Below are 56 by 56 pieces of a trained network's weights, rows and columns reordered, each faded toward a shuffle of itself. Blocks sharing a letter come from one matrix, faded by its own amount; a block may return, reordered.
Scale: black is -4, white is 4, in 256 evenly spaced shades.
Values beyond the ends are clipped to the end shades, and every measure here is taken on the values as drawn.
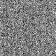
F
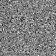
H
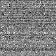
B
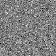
H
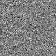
H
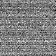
B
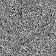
F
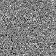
H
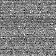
B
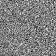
F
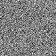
H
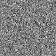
H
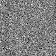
F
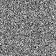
F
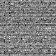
B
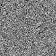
H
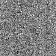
F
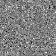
H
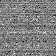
B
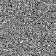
H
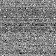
B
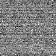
B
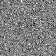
H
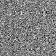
F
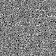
H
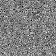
H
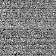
B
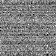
B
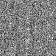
F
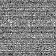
B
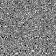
H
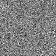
H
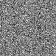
F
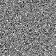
H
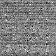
B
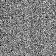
F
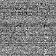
B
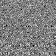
H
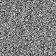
F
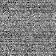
B
